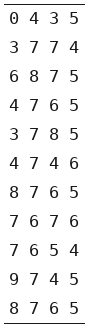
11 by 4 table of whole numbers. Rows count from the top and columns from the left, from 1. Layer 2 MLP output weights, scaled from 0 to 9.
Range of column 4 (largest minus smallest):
2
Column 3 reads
3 7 7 6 8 4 6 7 5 4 6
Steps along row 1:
up down up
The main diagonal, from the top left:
0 7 7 5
